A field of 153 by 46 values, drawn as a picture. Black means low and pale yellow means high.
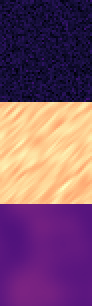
It is made of 3 by 1 panels. Panel 1,1: very low, fine-grained, faint in contrast. Panel 2,1: very high, slanting up to the right, faint in contrast. Panel 3,1: low, smooth, faint in contrast.
